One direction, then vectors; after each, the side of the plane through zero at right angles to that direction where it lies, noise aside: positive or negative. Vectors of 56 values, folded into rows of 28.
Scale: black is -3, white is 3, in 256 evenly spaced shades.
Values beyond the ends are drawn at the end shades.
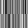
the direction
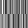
positive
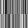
positive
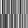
negative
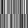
negative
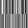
positive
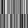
negative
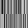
negative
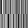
positive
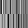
positive
